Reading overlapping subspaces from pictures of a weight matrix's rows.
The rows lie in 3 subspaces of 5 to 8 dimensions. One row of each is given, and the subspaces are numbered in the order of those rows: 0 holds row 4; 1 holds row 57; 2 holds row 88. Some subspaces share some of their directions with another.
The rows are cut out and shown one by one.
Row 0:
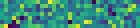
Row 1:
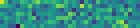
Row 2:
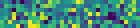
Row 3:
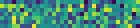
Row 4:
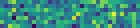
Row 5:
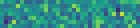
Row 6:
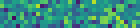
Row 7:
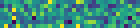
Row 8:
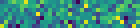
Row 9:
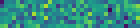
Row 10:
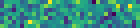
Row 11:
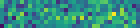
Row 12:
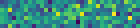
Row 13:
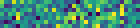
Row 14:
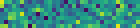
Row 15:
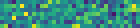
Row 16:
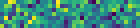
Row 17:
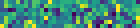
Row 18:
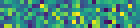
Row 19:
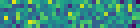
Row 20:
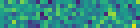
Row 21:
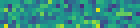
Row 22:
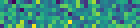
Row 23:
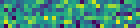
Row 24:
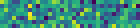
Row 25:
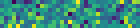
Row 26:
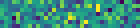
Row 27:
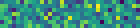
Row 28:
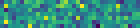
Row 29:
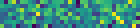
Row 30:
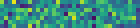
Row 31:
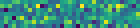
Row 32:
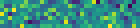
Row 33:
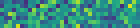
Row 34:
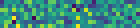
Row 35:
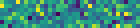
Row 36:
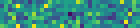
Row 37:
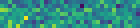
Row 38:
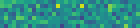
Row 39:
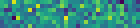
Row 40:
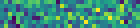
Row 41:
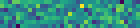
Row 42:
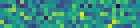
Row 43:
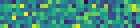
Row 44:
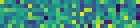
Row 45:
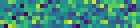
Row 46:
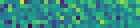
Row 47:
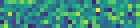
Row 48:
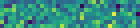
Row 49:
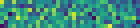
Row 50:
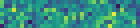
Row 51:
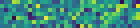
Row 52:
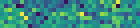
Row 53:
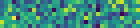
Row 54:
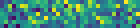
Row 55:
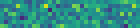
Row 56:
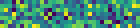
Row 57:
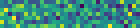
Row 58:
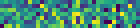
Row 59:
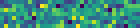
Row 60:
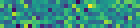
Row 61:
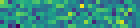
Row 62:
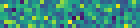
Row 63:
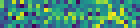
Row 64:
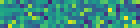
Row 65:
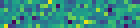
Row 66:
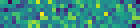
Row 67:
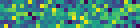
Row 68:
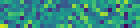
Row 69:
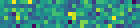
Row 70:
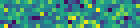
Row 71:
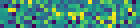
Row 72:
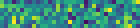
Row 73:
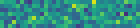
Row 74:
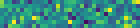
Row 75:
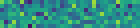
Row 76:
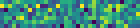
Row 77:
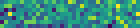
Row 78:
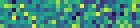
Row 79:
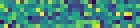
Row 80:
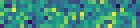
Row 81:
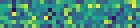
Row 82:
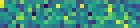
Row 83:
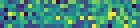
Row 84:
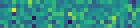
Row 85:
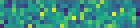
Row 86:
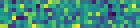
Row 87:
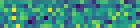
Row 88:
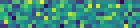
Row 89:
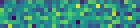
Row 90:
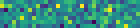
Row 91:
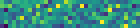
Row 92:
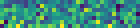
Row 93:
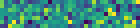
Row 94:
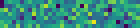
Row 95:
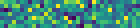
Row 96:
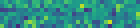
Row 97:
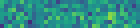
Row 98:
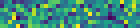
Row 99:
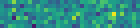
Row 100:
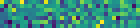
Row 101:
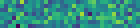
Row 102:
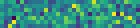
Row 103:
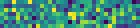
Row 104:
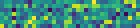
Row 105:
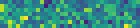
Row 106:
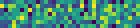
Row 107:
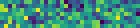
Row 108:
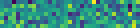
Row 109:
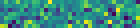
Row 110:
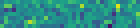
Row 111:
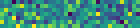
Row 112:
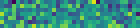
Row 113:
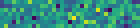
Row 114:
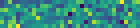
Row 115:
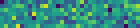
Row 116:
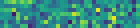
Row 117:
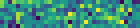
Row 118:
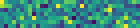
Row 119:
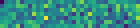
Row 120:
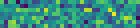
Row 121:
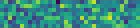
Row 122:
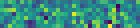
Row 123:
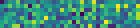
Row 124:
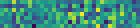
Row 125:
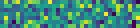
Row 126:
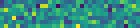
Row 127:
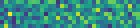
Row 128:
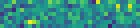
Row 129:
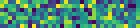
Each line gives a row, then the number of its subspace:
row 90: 0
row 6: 1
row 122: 1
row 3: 0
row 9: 0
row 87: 2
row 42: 2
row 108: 1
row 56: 2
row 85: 1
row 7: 2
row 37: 2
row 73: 2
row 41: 0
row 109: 2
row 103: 1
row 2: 1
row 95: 2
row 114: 0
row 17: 2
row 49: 1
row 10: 1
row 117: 0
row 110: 1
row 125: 1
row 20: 1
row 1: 0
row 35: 2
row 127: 1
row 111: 1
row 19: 1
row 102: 2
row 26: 2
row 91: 2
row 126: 0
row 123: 0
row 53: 2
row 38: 1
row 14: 2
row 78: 0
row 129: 1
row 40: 1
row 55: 2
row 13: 2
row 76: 0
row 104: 2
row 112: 1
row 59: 0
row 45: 0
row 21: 2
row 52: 2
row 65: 0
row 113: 0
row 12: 2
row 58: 1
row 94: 0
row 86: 0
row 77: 1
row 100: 2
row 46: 2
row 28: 2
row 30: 1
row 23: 2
